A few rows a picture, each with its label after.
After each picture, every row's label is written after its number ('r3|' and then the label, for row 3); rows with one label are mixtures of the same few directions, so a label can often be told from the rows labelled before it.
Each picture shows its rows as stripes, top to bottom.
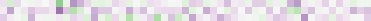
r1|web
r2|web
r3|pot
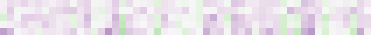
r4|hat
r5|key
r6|hat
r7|hat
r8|hat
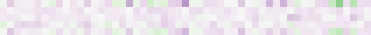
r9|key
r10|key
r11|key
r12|hat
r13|key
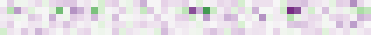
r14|key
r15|web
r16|web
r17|key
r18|hat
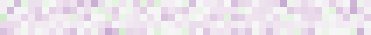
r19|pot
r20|key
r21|hat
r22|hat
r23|hat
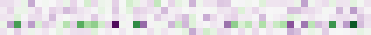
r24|pot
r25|key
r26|web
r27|pot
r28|web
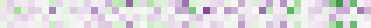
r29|key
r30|web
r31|key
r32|key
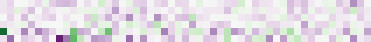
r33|key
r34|pot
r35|pot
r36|pot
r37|hat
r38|web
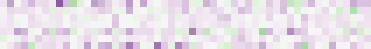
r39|web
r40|key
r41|pot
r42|pot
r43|web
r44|hat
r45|pot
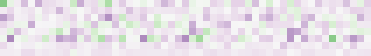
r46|hat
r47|web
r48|hat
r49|pot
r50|web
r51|key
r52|hat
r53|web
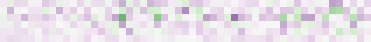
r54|key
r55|key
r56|hat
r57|hat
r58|key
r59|hat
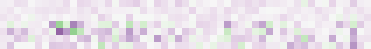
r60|pot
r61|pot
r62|key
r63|web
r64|web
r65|pot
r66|key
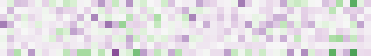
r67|key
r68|key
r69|pot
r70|hat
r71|web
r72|key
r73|pot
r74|pot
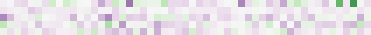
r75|key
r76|pot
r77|hat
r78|hat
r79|pot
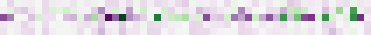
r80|pot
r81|key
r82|hat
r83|key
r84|key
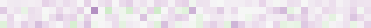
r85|pot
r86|pot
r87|key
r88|hat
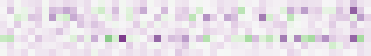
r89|key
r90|key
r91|web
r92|pot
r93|web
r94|hat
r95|key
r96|pot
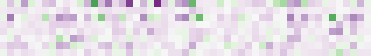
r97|pot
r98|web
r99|key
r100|key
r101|key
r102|web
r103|web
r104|key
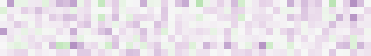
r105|key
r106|hat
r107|key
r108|pot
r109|hat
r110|pot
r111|web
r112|pot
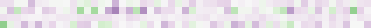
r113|pot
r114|pot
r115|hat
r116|hat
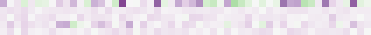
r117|hat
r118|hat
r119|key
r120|web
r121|pot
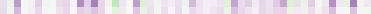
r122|pot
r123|pot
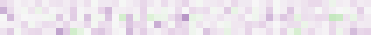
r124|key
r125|hat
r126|key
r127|pot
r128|web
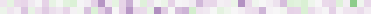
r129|key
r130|pot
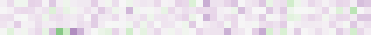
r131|web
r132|key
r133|web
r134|pot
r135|web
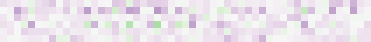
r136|key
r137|pot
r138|web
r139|pot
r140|hat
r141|web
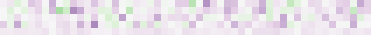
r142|web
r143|web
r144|hat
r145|pot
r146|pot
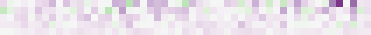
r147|key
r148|hat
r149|pot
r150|key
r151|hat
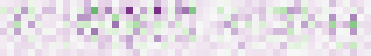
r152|pot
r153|pot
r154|pot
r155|pot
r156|pot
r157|pot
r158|key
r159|pot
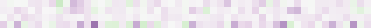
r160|web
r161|web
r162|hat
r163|pot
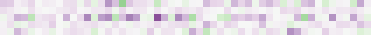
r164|hat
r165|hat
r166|pot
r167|web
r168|web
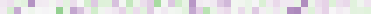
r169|pot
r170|web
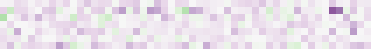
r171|pot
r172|key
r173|hat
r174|key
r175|pot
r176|pot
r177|web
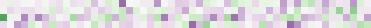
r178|hat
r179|key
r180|hat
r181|web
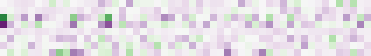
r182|key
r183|hat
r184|hat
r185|hat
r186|pot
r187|key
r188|pot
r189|web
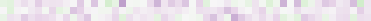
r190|hat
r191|web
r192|hat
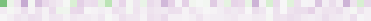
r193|hat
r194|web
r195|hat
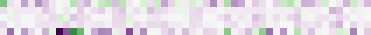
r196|hat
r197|key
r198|web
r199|key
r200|web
